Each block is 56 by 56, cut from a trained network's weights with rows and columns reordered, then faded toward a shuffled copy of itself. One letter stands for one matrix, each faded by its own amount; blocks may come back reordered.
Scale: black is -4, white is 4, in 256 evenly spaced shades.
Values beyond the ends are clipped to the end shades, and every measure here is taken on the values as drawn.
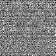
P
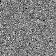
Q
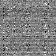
P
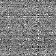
P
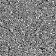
Q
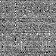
P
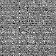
P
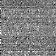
P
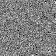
Q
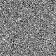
Q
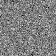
Q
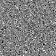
Q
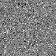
Q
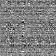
P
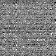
P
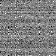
P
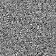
Q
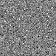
Q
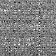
P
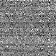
P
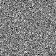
Q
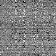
P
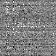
P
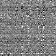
P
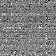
P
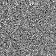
Q
